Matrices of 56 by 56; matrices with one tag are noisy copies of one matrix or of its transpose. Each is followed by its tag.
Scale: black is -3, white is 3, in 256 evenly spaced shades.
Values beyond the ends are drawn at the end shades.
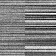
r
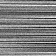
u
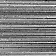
u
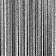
u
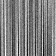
u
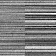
r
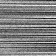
u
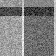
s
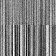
r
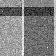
s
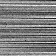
u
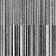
r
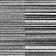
r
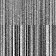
r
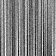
u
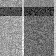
s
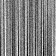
u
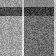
s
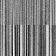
r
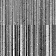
r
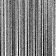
u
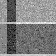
s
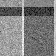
s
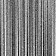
u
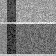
s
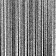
u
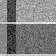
s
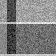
s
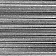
u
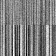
r
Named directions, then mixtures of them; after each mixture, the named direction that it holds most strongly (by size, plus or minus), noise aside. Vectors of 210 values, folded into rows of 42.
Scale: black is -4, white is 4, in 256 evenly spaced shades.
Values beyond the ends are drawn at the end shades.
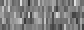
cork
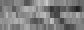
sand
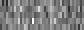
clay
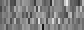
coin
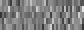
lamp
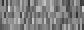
clay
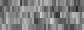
sand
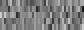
lamp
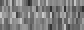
lamp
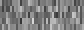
cork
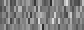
coin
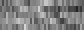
sand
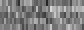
sand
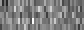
clay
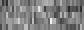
clay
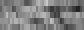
sand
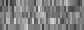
coin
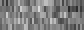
clay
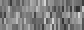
lamp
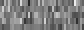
cork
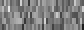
cork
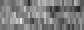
sand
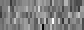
coin
